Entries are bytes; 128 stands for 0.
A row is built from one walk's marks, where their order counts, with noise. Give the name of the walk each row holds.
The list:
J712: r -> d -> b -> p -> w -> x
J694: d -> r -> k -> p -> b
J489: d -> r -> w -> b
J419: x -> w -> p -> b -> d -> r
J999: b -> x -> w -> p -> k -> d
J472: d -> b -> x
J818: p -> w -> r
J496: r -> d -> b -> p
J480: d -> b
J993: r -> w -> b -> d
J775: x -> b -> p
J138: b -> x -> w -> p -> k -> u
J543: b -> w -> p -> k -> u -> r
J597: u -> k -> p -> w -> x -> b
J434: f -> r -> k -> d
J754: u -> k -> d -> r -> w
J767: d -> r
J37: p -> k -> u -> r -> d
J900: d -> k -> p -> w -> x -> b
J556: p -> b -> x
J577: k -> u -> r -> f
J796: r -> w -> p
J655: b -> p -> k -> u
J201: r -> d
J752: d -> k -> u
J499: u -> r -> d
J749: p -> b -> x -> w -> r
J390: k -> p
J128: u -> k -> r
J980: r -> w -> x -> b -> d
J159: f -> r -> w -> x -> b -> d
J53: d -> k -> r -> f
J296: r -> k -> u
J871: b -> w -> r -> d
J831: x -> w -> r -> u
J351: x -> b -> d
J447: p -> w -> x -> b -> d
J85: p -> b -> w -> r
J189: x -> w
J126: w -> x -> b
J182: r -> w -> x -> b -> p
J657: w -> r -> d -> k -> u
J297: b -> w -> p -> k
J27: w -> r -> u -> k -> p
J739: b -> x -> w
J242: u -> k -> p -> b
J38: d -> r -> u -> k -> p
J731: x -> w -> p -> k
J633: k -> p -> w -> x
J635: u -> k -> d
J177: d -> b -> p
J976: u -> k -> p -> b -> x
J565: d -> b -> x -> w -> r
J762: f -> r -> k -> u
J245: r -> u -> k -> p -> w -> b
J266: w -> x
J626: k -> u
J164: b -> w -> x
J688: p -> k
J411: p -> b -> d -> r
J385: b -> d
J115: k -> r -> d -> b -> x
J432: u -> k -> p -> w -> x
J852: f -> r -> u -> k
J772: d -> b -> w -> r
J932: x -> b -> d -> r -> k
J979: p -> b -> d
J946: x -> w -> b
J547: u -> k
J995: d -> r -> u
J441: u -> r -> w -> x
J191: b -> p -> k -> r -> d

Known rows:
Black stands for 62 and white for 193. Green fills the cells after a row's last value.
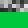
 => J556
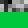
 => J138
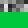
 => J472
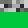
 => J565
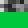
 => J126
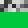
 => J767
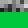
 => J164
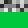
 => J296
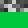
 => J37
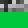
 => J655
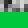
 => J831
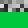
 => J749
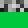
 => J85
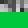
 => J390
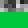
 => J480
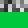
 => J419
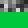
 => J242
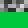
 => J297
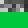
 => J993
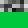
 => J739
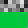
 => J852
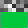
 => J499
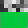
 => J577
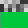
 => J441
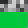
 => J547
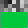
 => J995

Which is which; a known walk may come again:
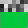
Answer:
J441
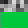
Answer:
J547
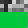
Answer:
J655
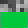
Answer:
J390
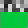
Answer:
J419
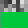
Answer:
J995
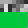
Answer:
J472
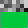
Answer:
J565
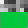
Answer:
J980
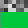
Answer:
J499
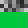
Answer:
J597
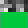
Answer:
J993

